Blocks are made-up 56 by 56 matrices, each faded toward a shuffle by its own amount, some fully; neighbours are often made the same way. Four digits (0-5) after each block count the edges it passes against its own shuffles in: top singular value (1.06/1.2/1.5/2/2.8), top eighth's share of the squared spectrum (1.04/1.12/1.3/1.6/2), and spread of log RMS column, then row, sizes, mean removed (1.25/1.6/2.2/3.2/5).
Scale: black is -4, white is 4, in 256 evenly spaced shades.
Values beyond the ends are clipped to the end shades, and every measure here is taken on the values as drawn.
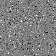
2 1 0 0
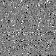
3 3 0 2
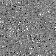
2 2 0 1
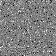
2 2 0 1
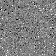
2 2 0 0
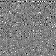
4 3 0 2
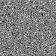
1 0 0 0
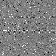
3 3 0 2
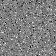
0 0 0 0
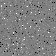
0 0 0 0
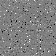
1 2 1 1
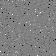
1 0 0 0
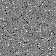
0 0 0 0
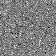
1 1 0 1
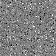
1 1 0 0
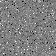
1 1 0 0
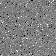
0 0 0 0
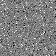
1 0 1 0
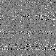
2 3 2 3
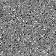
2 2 0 0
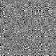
4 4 2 2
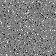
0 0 0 0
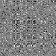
4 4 2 2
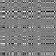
5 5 3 4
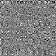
4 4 2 2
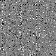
3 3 2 0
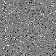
3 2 1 0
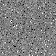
2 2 0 0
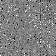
3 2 1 0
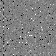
2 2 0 0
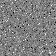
1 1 0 0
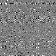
4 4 2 3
